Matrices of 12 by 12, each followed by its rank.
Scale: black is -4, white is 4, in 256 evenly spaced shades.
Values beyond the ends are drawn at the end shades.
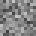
full rank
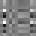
one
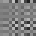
one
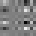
one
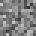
full rank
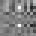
two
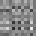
two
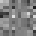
two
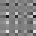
one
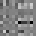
two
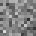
full rank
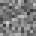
full rank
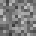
full rank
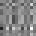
two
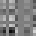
one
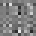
two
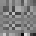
two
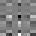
one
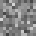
full rank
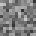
full rank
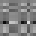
one
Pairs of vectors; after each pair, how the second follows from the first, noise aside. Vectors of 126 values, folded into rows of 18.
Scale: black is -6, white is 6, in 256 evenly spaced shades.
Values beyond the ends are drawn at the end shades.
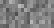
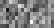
scaled up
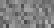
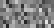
scaled up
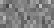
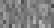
shuffled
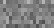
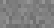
shrunk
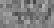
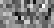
scaled up
